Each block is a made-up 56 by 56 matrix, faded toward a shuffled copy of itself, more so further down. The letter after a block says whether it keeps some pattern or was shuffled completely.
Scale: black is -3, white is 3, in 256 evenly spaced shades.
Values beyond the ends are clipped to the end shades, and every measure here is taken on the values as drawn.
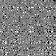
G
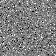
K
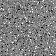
K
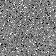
K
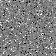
K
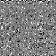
G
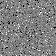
K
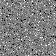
K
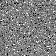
K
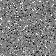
K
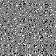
G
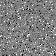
K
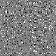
G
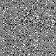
G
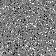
K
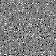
G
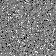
K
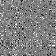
G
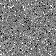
K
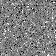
K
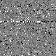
G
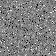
K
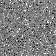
K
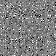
G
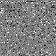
G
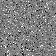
K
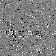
G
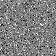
K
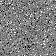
K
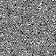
G
